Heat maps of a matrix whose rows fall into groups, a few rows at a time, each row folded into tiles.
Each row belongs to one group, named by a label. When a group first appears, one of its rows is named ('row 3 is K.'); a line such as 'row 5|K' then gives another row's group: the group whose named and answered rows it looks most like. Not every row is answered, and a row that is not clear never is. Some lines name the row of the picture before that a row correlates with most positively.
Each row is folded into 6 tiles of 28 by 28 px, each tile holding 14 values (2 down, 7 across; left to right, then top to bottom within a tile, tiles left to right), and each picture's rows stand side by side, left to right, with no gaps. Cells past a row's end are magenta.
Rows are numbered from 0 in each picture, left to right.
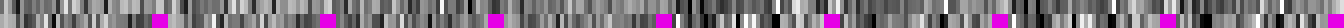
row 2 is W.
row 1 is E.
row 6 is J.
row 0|E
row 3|E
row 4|J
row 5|J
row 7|J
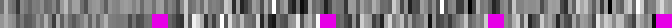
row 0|E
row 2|W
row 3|E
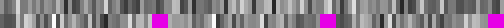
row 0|W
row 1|E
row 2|W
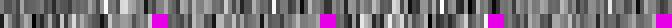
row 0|J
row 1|W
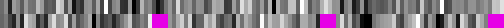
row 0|W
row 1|E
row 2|J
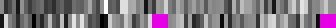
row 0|J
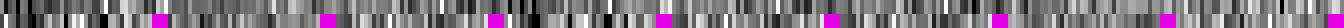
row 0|J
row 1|J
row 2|W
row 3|J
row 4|W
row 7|E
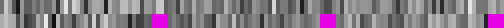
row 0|E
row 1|W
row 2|E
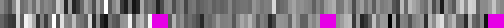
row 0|W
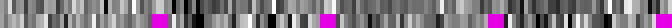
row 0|E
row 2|J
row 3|J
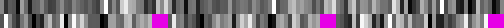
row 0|J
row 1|J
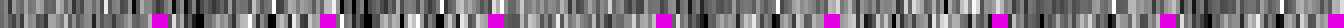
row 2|J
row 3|W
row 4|J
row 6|J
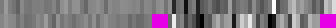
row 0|E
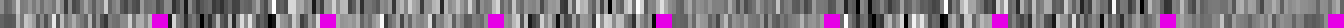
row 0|W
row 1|J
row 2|E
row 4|W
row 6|W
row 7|E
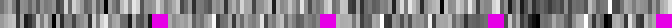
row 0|E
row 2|E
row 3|J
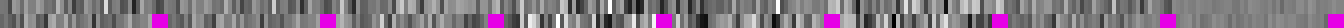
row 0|W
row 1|W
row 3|W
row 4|J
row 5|E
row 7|E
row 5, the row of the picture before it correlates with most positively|0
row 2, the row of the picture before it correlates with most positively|2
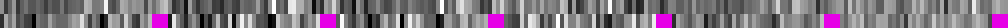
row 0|J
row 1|J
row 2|J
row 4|J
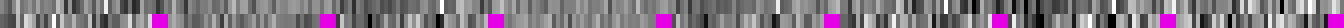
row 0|W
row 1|E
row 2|J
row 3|E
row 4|J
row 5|W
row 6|J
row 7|E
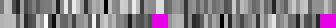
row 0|E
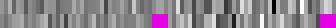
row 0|E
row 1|E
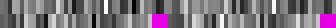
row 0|W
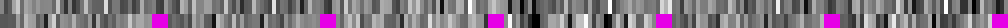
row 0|W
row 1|W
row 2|E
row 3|J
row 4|W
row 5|W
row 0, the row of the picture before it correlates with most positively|1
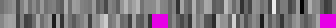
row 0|E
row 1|W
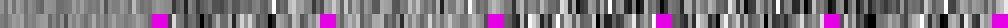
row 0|E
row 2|E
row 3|W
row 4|W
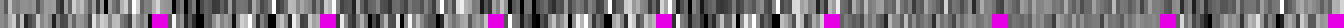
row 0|E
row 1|J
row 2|J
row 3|J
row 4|J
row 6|W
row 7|J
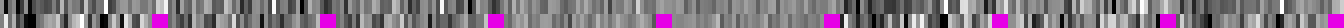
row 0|J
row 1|W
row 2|W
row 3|E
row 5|J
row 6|E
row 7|J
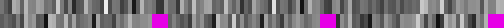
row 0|W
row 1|W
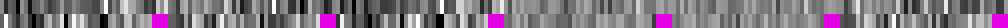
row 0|J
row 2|J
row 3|E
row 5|W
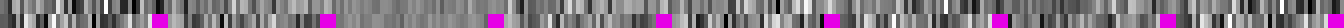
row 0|W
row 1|E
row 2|E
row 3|E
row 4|E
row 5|W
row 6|J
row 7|W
